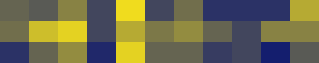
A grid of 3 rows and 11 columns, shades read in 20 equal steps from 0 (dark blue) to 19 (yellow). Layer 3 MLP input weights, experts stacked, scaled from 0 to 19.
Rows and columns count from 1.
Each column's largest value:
8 16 18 4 19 9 11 7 4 10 14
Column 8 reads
2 7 3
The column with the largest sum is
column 5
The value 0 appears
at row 3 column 10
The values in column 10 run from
0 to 10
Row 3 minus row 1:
-5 1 1 -3 -1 3 -1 1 2 -2 -8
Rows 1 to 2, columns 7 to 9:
8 2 2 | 11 7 4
